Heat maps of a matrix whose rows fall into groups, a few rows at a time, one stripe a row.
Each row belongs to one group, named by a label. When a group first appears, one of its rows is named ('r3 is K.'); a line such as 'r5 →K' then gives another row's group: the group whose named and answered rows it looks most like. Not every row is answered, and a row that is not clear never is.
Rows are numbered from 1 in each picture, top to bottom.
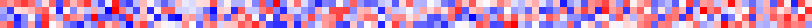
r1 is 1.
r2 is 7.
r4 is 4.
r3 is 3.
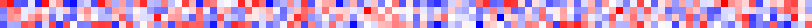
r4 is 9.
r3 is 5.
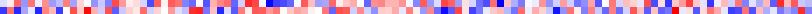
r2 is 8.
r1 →5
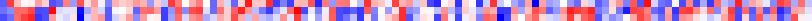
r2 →9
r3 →9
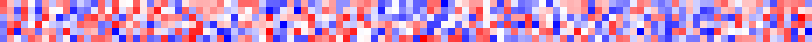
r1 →4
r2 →4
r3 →8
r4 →5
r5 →8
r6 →7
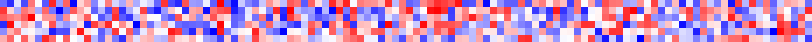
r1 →7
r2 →1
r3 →1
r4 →7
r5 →5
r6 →8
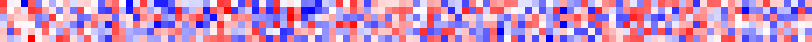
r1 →1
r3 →9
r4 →1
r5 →5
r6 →1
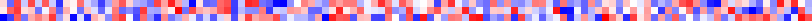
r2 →1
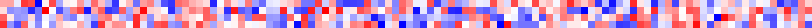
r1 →9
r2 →3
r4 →4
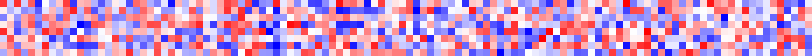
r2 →9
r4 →9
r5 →4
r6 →5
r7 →4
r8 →5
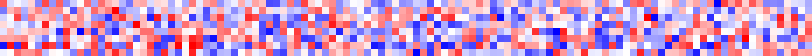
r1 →4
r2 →7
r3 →5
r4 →3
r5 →9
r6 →9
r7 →8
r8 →7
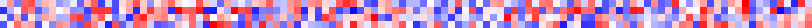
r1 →8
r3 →3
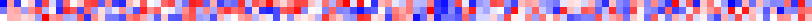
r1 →8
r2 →9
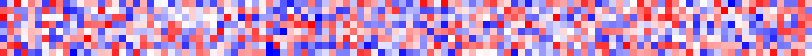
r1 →7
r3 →1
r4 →8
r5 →5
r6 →8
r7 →1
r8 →4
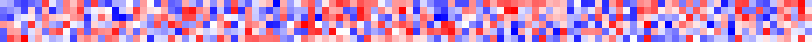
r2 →3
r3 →3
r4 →5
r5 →7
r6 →5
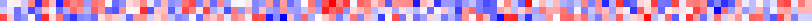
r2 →3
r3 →4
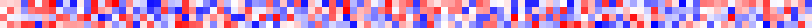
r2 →7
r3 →1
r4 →9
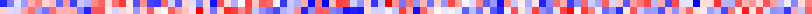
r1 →7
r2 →9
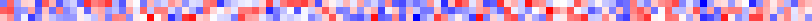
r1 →8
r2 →4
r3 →4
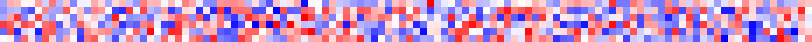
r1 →9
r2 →3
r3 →5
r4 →1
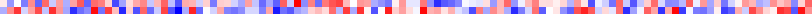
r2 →7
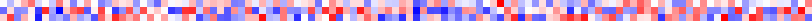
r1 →1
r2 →3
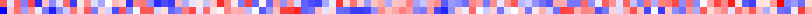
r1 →1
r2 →9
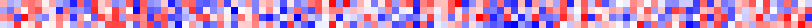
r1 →7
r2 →7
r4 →7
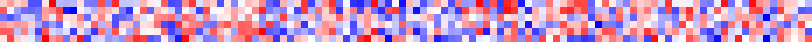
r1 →4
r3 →3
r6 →3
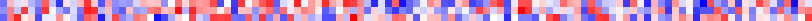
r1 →8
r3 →1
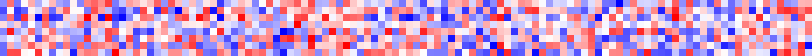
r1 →8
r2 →3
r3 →8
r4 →3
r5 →7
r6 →8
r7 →7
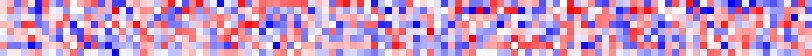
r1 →8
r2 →4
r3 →1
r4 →4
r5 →9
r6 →9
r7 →3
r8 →9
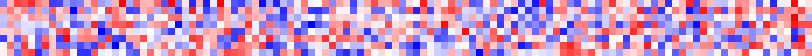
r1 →5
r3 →5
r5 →1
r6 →8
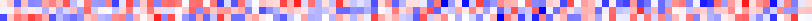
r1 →8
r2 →9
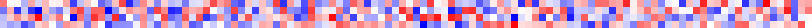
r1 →1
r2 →3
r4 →3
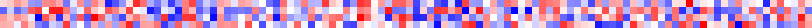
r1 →3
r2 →7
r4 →9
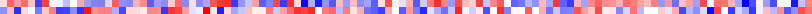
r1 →1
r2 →8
